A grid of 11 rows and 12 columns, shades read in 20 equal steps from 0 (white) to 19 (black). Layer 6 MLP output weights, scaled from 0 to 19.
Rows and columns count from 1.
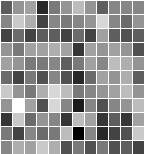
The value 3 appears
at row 2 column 9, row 7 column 5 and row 8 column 5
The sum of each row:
113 100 146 103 101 130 83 101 123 134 117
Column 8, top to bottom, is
8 8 14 7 7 11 9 9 7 9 13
